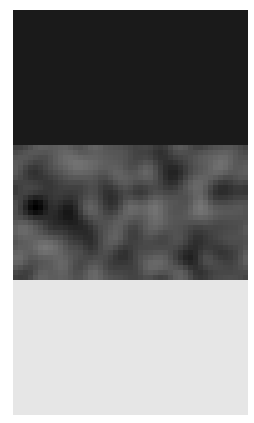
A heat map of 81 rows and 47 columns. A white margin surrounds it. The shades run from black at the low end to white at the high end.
The table splits into 3 rows of 1 panel. Panel 1,1: very low, flat. Panel 2,1: low, blotchy. Panel 3,1: very high, flat.
